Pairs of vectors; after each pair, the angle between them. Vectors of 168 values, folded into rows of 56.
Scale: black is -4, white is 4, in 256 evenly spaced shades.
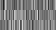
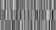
partly opposed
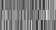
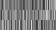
nearly parallel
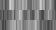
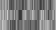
nearly opposite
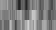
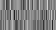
orthogonal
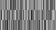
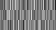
partly opposed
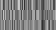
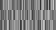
partly opposed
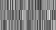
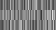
orthogonal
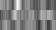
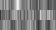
nearly parallel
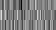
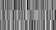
partly aligned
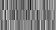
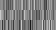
orthogonal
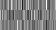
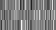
orthogonal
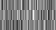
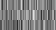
nearly parallel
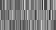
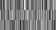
nearly parallel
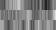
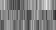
nearly opposite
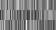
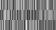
nearly parallel
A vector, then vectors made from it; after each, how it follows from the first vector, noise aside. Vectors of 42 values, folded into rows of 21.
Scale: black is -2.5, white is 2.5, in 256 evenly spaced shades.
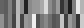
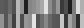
copied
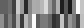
copied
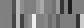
partly zeroed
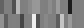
partly zeroed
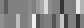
partly zeroed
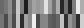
copied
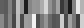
copied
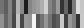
copied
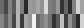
copied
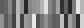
copied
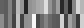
copied
